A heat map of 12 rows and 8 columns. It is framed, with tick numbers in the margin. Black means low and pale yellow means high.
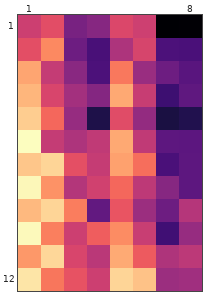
The ninth with the lowest average is the top right. Upright stripes repeat 2 times across the table. The field climbs toward the bottom left. No single row or column stands out from its neighbours.
